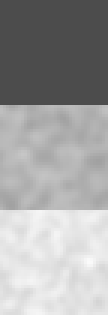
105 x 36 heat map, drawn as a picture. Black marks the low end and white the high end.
It is made of 3 by 1 panels. Panel 1,1: low, flat. Panel 2,1: high, blotchy, faint in contrast. Panel 3,1: very high, blotchy, faint in contrast.
